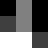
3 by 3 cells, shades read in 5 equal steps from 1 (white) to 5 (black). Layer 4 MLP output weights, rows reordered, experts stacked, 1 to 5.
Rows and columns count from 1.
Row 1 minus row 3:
4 2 1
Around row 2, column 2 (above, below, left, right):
3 1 4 5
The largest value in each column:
5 3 5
